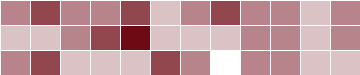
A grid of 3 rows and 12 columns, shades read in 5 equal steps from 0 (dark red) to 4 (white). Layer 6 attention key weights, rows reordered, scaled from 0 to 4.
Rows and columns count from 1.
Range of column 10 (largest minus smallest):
0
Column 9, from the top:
2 2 2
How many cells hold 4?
1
